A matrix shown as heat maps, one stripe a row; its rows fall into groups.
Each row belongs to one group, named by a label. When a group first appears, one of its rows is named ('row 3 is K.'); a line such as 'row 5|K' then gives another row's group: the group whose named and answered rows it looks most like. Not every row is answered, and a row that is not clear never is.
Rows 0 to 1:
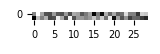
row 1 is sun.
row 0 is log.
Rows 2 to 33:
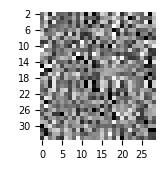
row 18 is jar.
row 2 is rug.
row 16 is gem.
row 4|rug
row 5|log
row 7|gem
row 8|jar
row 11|gem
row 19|rug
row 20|rug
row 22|log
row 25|log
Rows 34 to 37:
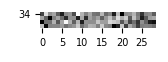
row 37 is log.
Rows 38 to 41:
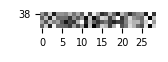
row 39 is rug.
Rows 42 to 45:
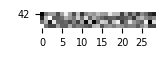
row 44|rug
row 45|gem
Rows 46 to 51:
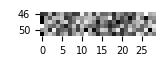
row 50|rug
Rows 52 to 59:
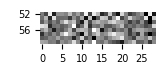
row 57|sun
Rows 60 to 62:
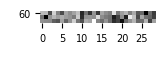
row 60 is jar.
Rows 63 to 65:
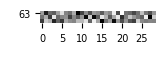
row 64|rug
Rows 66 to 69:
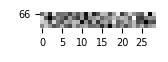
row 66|rug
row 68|jar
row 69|log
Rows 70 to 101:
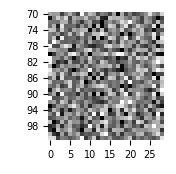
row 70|log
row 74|jar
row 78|gem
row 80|sun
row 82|log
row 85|jar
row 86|rug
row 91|gem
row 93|sun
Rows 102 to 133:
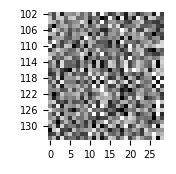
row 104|jar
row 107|jar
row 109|log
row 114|rug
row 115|rug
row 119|rug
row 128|jar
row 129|gem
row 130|rug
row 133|rug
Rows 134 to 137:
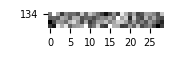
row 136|sun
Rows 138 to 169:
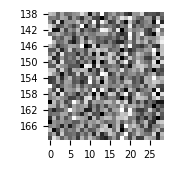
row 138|jar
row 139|jar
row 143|log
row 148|rug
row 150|rug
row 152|jar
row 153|gem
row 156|gem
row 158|rug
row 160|sun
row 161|jar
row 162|sun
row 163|jar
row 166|gem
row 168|rug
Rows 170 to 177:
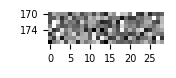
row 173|log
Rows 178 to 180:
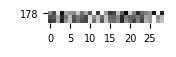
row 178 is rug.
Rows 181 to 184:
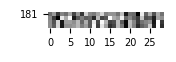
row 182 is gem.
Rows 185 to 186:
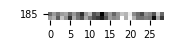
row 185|jar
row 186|jar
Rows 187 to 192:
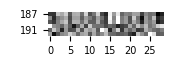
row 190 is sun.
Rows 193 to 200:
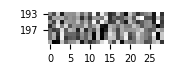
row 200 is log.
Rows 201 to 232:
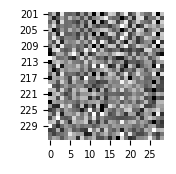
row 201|rug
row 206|rug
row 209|rug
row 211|sun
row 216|rug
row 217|sun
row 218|jar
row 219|gem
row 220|jar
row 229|gem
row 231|sun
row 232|log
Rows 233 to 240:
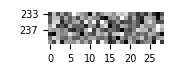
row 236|log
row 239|log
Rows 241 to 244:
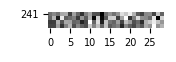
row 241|jar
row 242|rug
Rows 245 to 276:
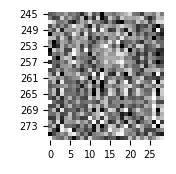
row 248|sun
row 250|sun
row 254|sun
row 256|gem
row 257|sun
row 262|rug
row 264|rug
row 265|rug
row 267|gem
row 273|rug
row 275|sun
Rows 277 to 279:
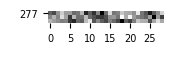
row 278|jar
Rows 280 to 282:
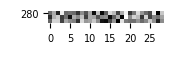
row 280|rug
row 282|log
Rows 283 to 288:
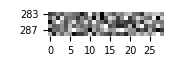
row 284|rug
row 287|sun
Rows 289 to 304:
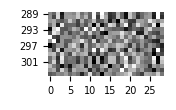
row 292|rug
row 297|sun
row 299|jar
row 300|rug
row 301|rug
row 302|gem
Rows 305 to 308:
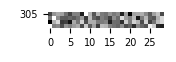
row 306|log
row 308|gem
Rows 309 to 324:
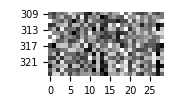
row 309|sun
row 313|rug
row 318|sun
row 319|rug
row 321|rug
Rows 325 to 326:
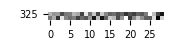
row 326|rug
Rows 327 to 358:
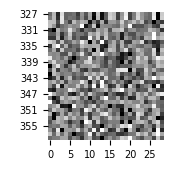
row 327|rug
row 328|rug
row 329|jar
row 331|sun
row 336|rug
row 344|jar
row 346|sun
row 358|jar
